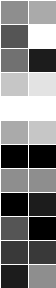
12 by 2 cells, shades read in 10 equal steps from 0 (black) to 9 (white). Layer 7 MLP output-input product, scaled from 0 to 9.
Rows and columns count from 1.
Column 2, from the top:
6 9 1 8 9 7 0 5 1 0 2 5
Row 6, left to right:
6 7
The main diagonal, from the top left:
5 9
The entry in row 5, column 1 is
9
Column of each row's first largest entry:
2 2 1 2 1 2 1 1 2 1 1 2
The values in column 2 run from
0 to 9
